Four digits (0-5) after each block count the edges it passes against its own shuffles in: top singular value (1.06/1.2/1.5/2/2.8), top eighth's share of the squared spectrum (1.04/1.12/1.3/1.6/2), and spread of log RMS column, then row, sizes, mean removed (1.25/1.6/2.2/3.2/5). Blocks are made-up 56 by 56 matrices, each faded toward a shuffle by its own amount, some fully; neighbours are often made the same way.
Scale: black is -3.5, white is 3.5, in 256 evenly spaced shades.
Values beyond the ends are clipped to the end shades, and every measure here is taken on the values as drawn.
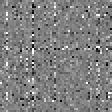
3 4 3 2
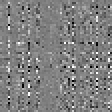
3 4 4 2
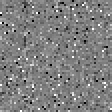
1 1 0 0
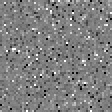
0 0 0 0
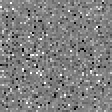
1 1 0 0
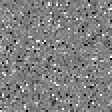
0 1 0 0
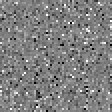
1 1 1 0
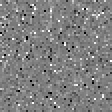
1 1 1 0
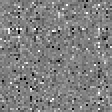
2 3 2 1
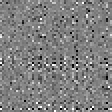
4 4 3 2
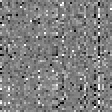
4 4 2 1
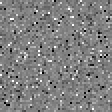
1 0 0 0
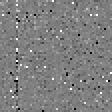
3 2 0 0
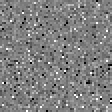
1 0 0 0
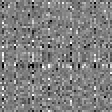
4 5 3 2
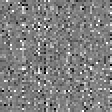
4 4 2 1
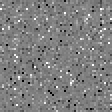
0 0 0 0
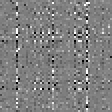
4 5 3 2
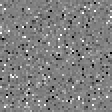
0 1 0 0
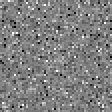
2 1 0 0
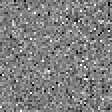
1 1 1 0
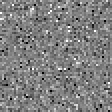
0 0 0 0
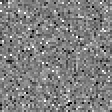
0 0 0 0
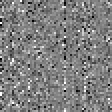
1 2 3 0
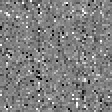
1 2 2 0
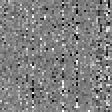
2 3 3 0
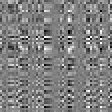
5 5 4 4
